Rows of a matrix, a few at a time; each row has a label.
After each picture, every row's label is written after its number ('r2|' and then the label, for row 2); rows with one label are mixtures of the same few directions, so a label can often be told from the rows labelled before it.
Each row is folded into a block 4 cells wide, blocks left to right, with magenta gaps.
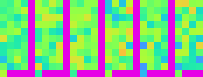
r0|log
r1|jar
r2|log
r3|jar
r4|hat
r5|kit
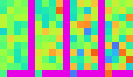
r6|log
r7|jar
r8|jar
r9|hat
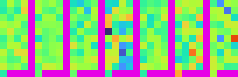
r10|jar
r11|log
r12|kit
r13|log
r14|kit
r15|hat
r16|kit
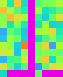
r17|jar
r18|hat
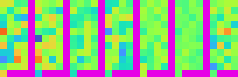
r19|log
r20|log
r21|log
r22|log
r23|hat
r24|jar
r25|hat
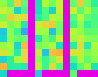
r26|jar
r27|jar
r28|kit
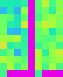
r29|hat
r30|jar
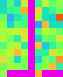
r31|jar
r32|hat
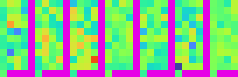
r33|jar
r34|kit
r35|kit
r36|kit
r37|log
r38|hat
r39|jar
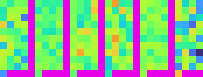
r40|hat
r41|hat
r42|jar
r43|kit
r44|log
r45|jar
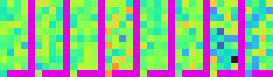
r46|jar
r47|kit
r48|log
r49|log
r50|hat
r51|jar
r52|kit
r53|log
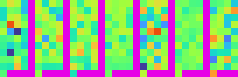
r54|jar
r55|kit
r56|jar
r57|hat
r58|hat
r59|hat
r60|log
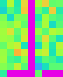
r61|jar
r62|kit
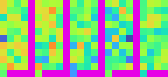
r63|log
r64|hat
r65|hat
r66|kit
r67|jar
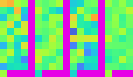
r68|kit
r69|log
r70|log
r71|log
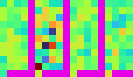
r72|kit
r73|hat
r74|log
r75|jar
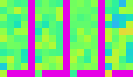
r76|jar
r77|kit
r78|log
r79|jar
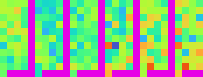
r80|hat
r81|hat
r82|kit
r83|hat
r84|log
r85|log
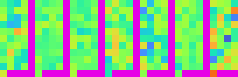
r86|jar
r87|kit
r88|hat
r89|kit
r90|kit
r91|kit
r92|log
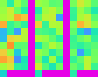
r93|log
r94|hat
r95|jar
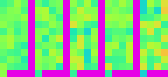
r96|log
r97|kit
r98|log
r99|jar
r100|jar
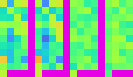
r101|kit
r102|kit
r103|jar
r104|kit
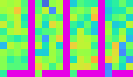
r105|hat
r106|kit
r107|kit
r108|hat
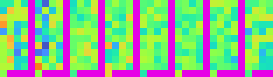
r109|log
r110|kit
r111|jar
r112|hat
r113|log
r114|jar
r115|kit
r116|log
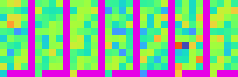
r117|jar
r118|log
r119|log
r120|hat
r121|log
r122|hat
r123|log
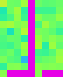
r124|kit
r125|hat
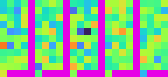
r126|hat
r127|hat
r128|hat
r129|hat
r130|log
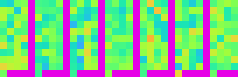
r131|kit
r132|log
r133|log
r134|hat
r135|kit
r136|jar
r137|kit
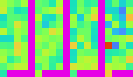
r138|log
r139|jar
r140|kit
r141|hat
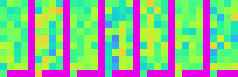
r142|hat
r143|log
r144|kit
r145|log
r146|kit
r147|hat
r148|kit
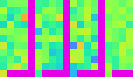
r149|hat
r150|log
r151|hat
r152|hat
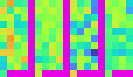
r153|kit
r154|hat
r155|jar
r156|jar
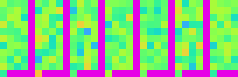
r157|hat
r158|log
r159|jar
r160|hat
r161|hat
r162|jar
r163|hat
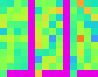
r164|log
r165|log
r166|kit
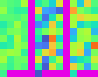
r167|log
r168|log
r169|jar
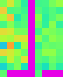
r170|kit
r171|log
